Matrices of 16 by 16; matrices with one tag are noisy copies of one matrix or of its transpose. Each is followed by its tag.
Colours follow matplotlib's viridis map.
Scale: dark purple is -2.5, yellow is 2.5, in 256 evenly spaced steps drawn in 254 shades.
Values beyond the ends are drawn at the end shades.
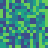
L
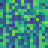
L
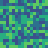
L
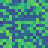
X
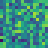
L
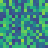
X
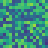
X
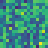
L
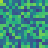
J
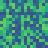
X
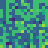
L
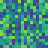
X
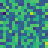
J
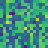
L
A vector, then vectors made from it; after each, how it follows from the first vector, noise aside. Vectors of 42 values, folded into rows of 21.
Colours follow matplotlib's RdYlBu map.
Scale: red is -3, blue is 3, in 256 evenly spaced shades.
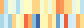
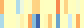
partly zeroed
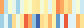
copied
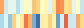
copied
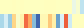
partly zeroed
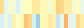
shrunk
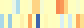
partly zeroed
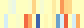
partly zeroed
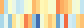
copied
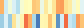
copied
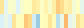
shrunk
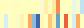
partly zeroed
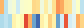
copied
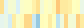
shrunk
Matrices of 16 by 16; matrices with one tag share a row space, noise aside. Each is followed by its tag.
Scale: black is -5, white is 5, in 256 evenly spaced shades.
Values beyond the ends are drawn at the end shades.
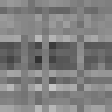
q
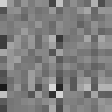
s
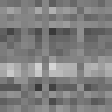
q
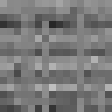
q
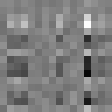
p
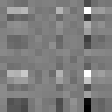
p
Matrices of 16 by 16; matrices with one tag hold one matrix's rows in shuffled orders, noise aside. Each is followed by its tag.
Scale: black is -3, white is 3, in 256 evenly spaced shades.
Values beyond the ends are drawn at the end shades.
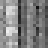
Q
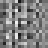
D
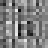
D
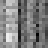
Q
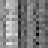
Q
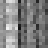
Q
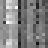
Q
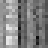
Q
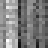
Q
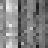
Q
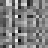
D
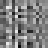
D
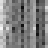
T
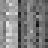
Q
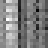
Q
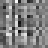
D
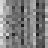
T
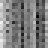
T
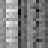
Q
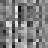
D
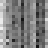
T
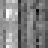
Q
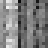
Q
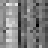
Q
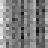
T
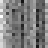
T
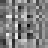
D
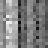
Q
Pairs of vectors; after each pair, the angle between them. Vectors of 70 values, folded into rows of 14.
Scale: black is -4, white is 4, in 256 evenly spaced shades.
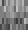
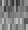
nearly opposite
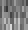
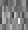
partly aligned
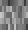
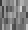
partly opposed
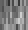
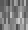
nearly parallel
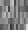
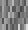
partly aligned
